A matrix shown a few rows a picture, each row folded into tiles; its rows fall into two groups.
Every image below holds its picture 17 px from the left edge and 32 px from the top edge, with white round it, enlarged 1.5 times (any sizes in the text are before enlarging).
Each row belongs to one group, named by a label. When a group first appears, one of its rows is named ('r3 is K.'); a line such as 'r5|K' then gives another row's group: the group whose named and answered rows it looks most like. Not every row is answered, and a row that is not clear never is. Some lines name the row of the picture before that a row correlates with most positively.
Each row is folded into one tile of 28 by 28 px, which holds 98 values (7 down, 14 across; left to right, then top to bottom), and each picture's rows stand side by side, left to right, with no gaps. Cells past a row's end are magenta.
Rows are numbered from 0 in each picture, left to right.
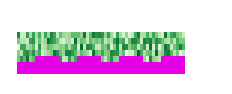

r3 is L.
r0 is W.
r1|W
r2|W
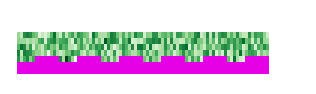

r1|L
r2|L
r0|W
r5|L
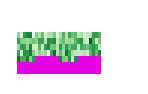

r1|W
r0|W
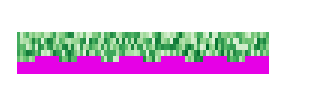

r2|L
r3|W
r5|W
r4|W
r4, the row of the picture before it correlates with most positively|0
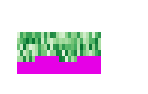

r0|L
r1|W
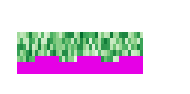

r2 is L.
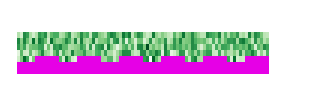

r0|L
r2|L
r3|W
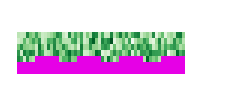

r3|W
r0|W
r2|L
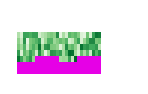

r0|W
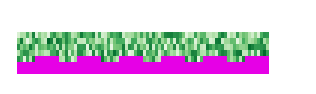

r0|W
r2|W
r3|L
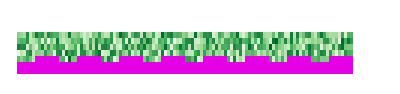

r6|L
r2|L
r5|L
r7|W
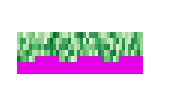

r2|W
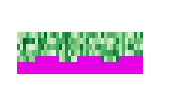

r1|L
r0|L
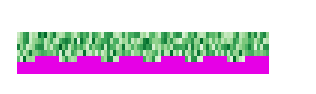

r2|L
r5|L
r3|L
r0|L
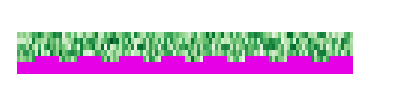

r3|L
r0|W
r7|W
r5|L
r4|L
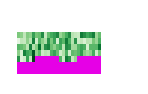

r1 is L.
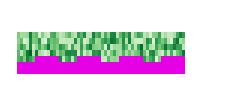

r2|L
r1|W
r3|W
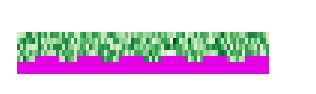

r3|W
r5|L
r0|L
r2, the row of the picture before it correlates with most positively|0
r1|L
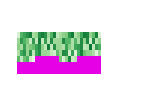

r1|L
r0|L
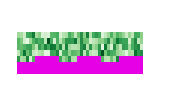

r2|W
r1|L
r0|W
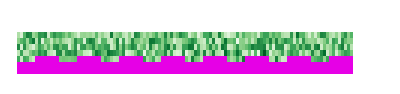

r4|L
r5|W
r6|L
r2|W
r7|W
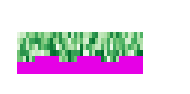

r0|W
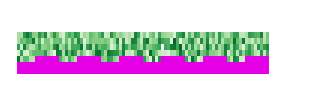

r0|L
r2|W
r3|W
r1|W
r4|L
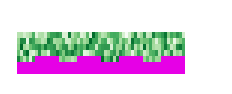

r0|W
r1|W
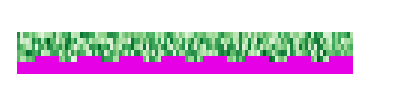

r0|W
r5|W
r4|W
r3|L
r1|L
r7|L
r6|W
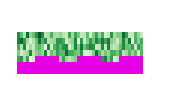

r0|L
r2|L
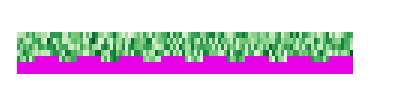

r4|L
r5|W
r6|L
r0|W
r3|L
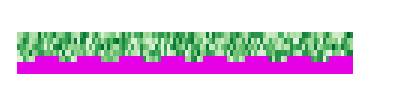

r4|L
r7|W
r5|L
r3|W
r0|L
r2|L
